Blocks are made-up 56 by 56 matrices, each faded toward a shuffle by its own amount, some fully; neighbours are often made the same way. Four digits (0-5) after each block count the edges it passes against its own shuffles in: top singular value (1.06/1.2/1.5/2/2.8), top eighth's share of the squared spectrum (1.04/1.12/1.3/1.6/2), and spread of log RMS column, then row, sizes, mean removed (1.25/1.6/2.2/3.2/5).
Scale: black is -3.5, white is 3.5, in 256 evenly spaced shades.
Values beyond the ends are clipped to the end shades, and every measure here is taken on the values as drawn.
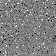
0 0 0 0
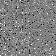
2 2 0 0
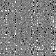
3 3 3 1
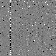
4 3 1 0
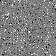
0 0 0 0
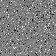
1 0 0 0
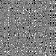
4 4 3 1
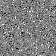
1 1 0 0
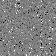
1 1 0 0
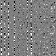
4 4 3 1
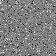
0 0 0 0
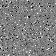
1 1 0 1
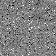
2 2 1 0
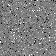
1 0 0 0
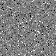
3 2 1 0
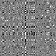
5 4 3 2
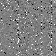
3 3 2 0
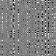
4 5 4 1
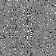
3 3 1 1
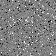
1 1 0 0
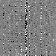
4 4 3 0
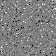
1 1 0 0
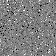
0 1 0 0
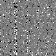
3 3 2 1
